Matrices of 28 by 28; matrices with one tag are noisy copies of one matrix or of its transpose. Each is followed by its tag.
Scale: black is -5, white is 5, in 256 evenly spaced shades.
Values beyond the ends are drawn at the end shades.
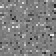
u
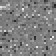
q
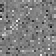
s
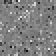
s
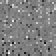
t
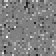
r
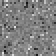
r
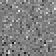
t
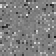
r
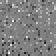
t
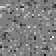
q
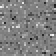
u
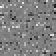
u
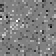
s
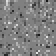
q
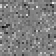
r
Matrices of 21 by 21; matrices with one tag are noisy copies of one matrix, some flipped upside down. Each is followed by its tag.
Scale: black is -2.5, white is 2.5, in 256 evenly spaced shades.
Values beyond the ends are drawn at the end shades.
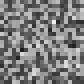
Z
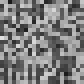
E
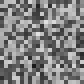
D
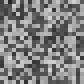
D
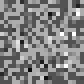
Z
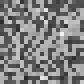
Z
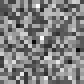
D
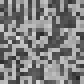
E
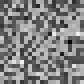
Z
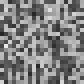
E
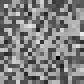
Z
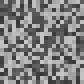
D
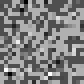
Z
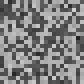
D
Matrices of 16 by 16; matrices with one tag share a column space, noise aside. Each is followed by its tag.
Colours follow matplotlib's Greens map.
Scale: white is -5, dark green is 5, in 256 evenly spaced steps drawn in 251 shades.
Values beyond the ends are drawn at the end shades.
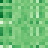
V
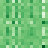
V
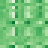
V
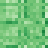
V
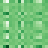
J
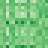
V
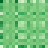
J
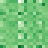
J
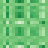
V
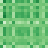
V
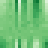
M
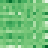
J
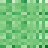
J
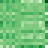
J
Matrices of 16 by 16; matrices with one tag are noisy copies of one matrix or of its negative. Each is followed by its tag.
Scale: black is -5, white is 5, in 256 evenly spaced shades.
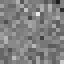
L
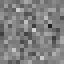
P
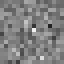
P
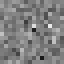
P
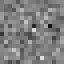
P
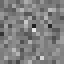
P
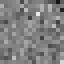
L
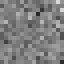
L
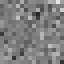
L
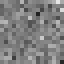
L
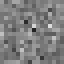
P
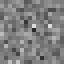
P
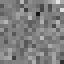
L
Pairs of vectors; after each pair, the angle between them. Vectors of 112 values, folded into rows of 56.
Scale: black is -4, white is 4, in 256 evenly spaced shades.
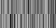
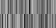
orthogonal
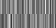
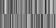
partly opposed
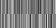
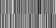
nearly parallel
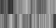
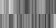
nearly opposite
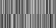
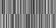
nearly opposite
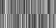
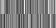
partly opposed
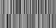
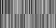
partly opposed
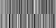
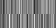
nearly opposite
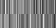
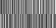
orthogonal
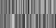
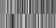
nearly opposite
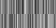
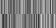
orthogonal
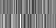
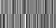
partly opposed
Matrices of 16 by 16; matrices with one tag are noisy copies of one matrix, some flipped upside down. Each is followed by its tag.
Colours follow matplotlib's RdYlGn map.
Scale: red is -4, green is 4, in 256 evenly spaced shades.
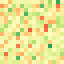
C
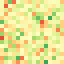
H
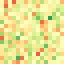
H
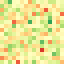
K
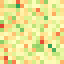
H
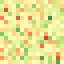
C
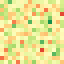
K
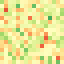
C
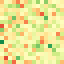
H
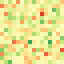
K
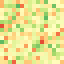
H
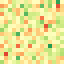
C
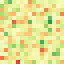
K
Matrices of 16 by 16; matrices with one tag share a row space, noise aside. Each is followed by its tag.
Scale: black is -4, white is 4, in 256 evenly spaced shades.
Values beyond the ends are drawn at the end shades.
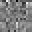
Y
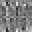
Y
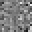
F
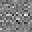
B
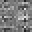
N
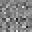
Y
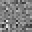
Y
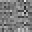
N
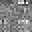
N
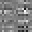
N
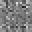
Y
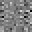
F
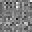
B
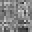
N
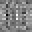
Y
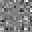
F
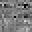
N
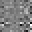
F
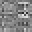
N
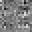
N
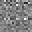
B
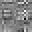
N
